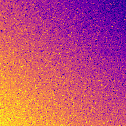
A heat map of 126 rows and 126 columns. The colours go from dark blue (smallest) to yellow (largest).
Mirror symmetry: none. Ninth with the highest average: bottom left. Ninth with the lowest average: top right. Stripes: none. Grain: fine. Odd rows or columns: none. Slope: up to the bottom left.
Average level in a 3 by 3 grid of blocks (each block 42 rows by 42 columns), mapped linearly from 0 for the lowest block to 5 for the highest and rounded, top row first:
2 1 0
4 3 1
5 4 3
